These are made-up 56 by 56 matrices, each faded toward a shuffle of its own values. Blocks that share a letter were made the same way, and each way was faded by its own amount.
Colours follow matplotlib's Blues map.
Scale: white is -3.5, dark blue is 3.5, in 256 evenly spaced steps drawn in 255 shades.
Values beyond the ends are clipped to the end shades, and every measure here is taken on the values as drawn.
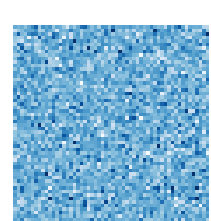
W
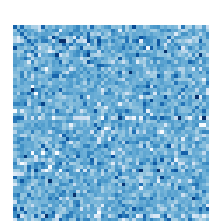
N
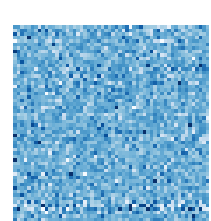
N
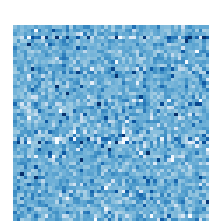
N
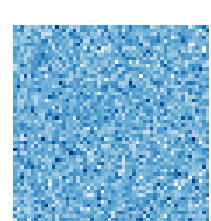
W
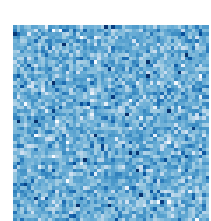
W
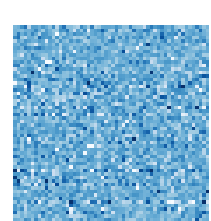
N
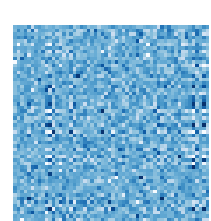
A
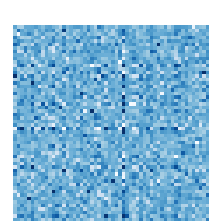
A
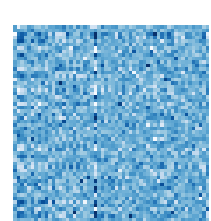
A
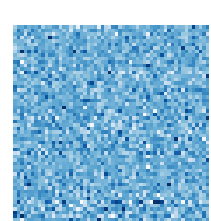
N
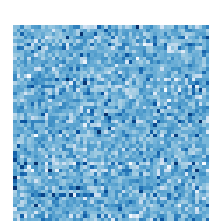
N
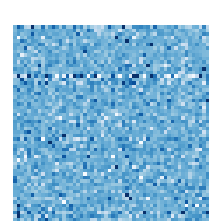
N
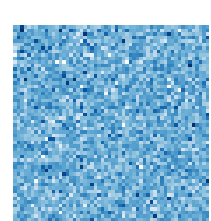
W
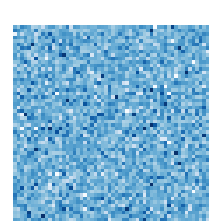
W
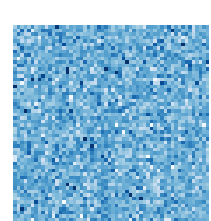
W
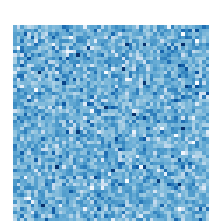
W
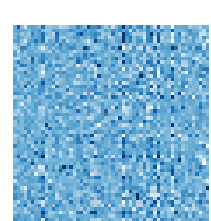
A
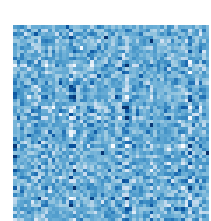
A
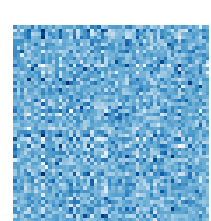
A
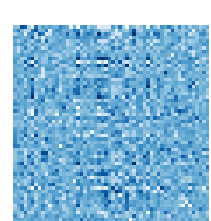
A
